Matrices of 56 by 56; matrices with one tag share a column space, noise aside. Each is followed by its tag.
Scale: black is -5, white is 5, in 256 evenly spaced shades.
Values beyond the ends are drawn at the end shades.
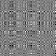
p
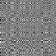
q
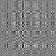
p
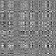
p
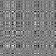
p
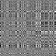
p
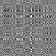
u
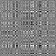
p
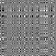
u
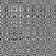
u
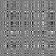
p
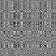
p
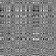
u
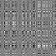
p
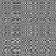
q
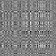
p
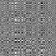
q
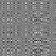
q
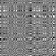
u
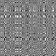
u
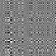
q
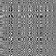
u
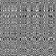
u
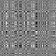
p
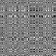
u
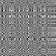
u
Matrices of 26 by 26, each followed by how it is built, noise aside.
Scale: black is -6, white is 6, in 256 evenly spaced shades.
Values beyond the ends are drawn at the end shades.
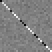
diagonal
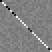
diagonal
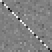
diagonal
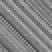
Toeplitz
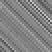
Toeplitz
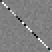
diagonal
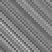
Toeplitz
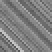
Toeplitz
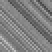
Toeplitz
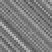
Toeplitz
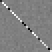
diagonal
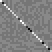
diagonal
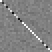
diagonal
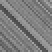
Toeplitz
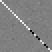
diagonal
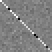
diagonal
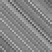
Toeplitz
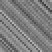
Toeplitz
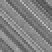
Toeplitz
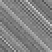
Toeplitz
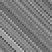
Toeplitz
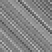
Toeplitz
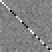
diagonal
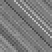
Toeplitz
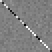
diagonal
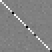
diagonal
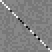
diagonal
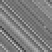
Toeplitz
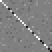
diagonal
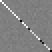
diagonal
